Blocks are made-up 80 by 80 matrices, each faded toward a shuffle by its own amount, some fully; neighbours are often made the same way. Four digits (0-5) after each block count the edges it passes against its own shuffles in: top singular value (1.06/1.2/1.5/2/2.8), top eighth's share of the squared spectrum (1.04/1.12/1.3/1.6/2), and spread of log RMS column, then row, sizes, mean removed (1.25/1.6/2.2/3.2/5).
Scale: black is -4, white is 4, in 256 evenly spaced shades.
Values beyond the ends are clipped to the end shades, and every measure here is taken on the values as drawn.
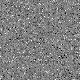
3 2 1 0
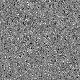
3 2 0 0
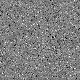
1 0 0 0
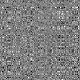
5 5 3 3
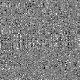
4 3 2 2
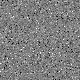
1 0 0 0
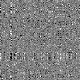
4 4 2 2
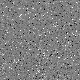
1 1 0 0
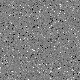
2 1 1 0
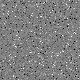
0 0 0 0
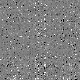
3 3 2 2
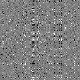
4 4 3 2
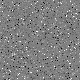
0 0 0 0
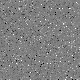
0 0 0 0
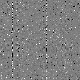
4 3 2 0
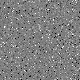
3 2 1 0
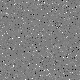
0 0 0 0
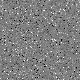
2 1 0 0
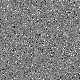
0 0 0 0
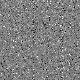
1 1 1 0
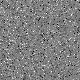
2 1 0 0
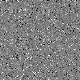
3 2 0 1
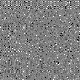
4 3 1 2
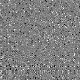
4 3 1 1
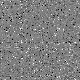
3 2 0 1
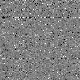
4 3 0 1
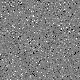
3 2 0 0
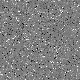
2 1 0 0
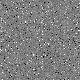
1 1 0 0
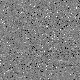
2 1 0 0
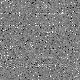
3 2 0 1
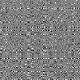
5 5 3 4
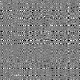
5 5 3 4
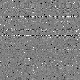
4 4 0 2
